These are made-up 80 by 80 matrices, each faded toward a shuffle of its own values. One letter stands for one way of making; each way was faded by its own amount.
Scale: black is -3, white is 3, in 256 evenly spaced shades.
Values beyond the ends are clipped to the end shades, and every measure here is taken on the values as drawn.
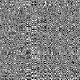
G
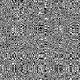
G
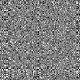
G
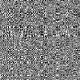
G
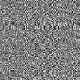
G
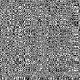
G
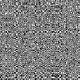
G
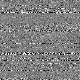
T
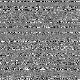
T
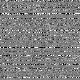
T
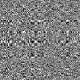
G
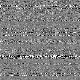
T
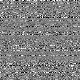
T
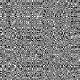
G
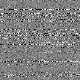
T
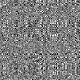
G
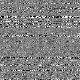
T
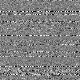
T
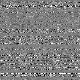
T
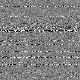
T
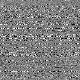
T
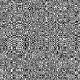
G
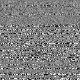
T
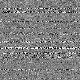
T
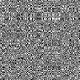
G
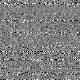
T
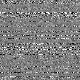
T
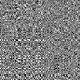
G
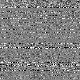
T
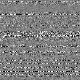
T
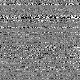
T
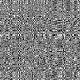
G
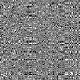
G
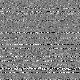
T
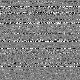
T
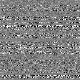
T
